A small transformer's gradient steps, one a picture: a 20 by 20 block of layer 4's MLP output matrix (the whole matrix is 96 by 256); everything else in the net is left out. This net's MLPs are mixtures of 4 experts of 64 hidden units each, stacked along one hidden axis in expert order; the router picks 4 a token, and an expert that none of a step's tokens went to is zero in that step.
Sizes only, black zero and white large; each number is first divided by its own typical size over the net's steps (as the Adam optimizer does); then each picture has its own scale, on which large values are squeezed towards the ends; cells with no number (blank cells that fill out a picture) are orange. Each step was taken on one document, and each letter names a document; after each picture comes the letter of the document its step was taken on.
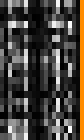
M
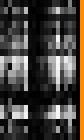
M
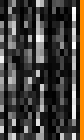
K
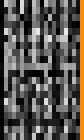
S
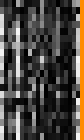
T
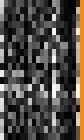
T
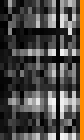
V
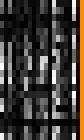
K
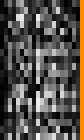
V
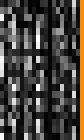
K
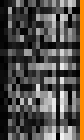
V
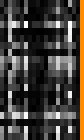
M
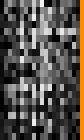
T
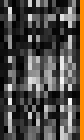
V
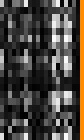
M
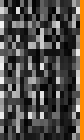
T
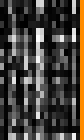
K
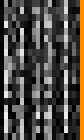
S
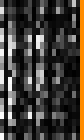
K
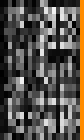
V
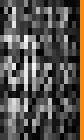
S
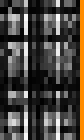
M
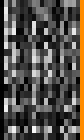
S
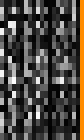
K
